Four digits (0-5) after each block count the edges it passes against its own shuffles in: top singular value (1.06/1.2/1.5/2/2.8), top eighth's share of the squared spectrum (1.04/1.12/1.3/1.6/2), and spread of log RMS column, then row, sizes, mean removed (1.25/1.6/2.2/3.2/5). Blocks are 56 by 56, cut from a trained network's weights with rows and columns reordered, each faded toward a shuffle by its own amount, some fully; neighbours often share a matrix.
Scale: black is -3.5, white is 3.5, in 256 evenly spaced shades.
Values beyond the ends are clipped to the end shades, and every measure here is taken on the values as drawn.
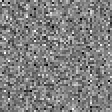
3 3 2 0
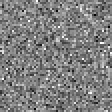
2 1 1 0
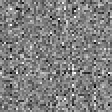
3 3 2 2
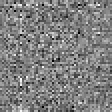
4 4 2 2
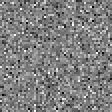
0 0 0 0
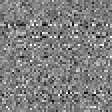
4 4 0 3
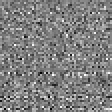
3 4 0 3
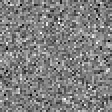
0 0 0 0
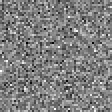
2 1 0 1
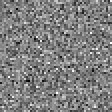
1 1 0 0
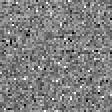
0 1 0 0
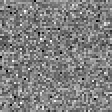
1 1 0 0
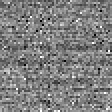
3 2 1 0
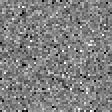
1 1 0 1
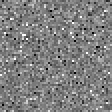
0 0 0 0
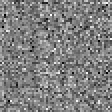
3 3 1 1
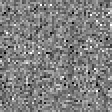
1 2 0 2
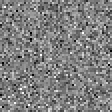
1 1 0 0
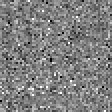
2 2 0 1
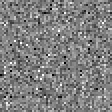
1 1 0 1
